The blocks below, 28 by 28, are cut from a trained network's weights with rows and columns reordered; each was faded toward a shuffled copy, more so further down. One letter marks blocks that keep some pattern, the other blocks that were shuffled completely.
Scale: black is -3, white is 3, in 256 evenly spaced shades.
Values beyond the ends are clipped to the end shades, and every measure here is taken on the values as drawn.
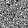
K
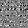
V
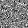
K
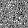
K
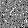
K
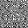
V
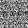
V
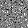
K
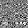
V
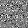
V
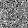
K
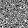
K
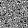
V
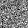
K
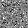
K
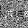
V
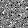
K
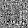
V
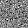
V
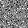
K
